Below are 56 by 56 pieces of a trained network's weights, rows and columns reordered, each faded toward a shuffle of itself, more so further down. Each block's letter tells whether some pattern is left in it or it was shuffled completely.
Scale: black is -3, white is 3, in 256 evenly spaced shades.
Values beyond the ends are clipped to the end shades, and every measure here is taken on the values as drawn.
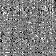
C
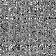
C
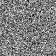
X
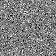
X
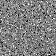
X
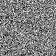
X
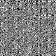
C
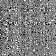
C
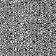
C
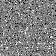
X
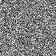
X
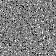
X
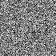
X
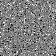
X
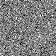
X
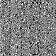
C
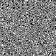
C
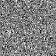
C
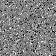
X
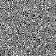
C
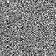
C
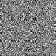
C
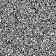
X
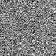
C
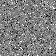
X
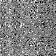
C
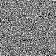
C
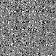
C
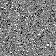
X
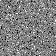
X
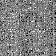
C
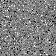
X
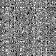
C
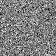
X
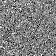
X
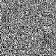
C
